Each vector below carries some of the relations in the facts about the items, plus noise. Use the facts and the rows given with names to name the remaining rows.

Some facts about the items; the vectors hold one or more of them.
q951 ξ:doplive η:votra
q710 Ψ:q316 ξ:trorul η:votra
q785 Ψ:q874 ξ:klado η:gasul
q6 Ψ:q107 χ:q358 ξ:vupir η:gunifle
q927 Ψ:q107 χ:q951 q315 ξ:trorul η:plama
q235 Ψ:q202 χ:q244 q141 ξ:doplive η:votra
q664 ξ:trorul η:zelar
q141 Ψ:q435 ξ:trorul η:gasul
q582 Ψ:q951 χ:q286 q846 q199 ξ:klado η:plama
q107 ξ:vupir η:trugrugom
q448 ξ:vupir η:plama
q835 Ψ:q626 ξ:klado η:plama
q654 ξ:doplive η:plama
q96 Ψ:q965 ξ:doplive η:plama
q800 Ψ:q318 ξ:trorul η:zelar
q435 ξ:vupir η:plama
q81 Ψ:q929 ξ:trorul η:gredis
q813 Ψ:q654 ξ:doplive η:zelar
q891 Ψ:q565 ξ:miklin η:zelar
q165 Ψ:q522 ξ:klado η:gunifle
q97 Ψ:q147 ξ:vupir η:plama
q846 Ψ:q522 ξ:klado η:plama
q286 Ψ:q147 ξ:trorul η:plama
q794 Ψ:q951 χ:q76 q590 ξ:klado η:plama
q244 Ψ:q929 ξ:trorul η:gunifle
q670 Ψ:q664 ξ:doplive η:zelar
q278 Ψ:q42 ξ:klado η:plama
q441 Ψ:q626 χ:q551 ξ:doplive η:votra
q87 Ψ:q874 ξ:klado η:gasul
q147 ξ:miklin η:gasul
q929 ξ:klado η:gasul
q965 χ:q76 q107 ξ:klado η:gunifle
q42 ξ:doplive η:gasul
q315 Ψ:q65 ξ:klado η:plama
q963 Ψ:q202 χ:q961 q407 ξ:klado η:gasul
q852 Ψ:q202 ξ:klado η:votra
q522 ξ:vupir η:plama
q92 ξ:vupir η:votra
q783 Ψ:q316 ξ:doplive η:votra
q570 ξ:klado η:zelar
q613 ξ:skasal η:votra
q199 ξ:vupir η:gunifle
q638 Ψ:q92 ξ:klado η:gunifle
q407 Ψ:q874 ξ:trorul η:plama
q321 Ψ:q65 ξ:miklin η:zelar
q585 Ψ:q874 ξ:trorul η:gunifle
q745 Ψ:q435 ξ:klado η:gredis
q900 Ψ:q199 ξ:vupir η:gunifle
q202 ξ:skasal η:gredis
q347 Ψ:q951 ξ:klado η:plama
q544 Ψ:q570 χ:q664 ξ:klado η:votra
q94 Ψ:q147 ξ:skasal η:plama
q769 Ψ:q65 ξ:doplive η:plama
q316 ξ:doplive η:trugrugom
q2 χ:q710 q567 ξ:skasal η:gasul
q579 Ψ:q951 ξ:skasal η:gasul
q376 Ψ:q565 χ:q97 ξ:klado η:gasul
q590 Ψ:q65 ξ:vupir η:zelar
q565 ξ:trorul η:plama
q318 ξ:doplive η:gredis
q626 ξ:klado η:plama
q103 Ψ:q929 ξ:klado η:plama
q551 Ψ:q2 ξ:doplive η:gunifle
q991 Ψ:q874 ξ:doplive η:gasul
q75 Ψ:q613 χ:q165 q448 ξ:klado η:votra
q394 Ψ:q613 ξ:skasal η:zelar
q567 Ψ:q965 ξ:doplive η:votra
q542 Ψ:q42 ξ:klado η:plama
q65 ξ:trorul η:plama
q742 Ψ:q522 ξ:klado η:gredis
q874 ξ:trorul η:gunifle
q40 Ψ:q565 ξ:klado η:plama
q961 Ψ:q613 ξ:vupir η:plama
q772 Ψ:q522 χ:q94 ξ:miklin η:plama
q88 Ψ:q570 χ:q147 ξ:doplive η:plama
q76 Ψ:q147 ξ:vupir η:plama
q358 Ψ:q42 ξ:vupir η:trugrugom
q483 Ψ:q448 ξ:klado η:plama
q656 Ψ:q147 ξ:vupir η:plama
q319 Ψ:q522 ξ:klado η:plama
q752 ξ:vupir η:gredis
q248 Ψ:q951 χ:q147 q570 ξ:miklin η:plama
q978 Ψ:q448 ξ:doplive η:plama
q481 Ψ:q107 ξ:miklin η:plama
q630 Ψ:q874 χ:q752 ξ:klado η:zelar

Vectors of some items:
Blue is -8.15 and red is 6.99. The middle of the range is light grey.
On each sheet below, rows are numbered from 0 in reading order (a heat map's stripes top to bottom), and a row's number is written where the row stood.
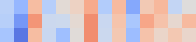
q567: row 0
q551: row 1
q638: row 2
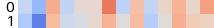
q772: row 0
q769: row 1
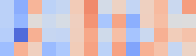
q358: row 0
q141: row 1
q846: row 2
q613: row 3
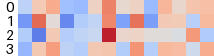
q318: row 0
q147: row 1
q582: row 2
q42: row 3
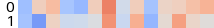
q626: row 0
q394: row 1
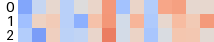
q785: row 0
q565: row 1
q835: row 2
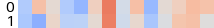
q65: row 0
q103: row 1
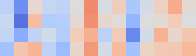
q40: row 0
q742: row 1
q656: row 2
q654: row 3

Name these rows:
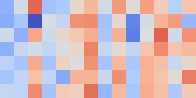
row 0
q951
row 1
q76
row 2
q94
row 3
q407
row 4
q235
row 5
q199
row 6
q441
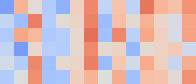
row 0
q874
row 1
q376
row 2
q2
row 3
q81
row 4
q544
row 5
q316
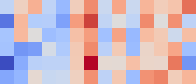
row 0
q664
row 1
q965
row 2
q92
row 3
q590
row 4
q794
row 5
q585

